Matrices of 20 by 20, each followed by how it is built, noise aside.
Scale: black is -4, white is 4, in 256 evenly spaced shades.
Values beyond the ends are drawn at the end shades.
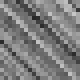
Toeplitz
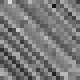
Toeplitz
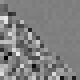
lower triangular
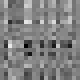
low rank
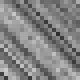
Toeplitz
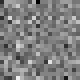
low rank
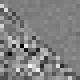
lower triangular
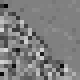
lower triangular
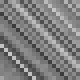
Toeplitz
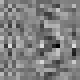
low rank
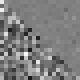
lower triangular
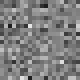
low rank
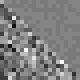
lower triangular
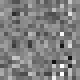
low rank
